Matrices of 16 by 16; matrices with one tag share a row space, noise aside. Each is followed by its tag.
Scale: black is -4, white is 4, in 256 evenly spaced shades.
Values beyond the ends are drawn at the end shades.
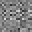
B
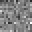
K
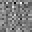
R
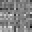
K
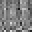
B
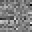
K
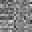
K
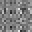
B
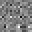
B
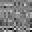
K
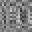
B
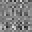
R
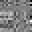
K
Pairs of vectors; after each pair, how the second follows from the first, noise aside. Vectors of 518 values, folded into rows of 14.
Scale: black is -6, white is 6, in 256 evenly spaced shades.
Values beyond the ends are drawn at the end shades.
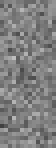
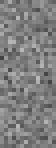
shuffled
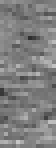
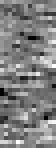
scaled up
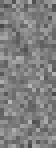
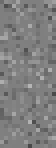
partly zeroed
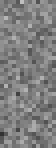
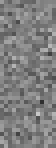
shuffled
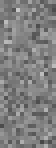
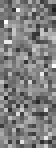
scaled up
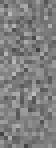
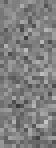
shuffled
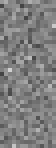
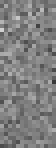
shuffled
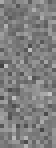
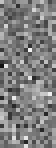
scaled up
